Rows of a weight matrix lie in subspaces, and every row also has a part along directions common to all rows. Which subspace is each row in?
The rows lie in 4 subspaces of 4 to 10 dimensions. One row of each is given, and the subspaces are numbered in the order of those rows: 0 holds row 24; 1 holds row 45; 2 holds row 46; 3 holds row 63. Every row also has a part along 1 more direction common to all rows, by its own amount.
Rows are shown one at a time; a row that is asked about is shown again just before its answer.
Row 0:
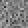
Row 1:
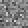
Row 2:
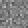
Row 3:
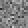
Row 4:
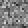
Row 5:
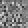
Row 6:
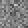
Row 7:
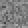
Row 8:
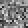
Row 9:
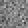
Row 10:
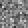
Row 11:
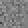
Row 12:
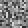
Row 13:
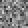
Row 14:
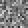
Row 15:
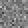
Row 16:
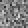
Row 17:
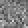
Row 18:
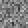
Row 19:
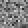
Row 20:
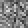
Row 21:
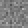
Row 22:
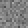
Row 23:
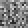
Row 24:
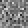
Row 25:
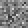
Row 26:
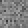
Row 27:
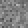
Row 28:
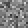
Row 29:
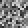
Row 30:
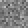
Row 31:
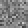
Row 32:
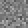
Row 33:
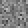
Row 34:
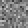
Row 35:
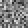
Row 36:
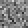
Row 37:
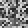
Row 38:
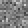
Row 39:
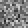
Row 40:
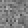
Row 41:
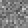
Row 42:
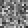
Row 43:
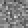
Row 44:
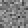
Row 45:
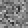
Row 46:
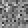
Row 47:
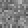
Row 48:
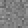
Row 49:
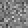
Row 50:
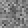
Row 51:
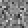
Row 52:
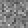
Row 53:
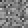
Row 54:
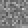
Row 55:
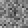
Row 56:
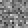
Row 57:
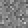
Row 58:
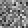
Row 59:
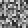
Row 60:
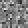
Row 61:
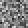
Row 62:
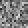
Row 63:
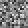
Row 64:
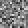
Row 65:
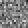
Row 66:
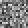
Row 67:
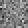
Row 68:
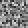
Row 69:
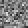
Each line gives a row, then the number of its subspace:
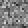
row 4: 1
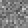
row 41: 1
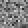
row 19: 1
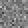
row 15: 3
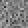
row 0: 0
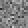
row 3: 3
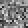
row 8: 0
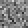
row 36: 0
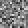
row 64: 3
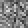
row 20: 3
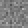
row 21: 1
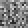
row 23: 0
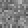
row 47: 3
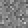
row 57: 2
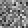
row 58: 3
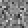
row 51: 0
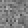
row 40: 3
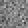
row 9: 2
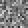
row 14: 3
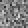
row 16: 1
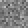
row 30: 2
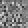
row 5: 3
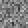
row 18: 1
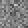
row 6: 2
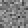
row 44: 3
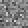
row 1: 0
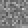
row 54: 1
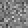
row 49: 3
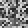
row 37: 2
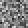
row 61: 3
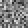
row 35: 3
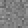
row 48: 2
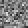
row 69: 0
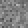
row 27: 3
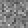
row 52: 3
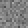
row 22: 2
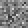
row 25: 0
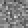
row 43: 3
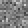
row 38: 3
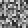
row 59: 0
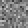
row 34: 3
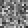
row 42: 0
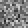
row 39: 1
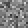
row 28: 1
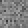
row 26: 1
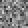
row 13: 3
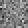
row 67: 2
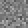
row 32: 2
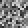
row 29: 3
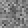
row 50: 2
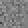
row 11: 3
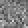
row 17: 0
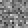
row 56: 1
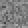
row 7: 1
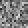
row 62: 2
